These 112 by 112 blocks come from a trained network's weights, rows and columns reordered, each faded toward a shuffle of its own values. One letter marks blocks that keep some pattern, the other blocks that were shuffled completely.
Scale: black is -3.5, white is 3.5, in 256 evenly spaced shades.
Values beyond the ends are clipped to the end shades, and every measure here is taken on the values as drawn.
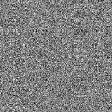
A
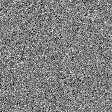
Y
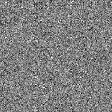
A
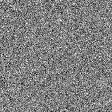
A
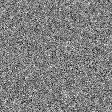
Y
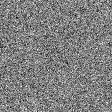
Y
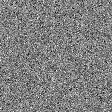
Y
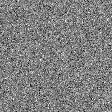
Y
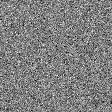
Y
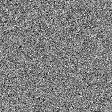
Y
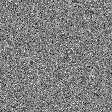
Y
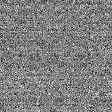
A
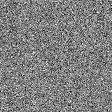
Y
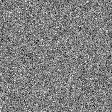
Y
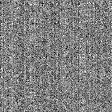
A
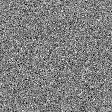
Y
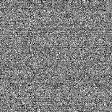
A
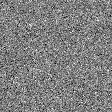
Y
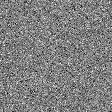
Y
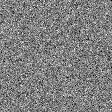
Y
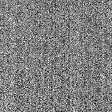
A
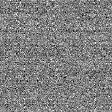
A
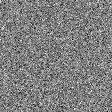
Y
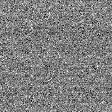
A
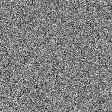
Y
